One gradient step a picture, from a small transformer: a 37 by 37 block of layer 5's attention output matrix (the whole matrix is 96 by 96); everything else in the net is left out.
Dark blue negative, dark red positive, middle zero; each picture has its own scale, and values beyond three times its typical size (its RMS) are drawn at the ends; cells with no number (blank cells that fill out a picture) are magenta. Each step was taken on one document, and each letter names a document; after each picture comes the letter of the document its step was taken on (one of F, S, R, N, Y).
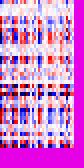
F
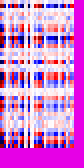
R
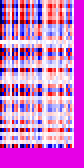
F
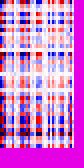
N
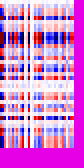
R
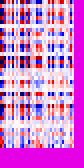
N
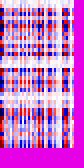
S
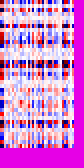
S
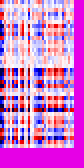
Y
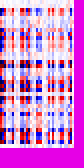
N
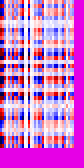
R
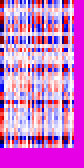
S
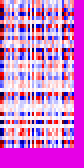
S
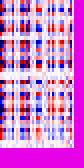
N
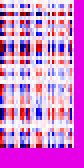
N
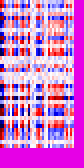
Y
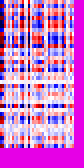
R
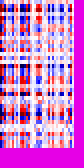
N
